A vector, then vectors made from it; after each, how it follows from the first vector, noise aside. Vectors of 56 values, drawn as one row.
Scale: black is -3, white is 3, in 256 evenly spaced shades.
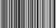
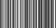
negated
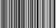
copied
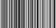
copied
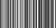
negated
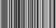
copied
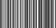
negated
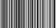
copied
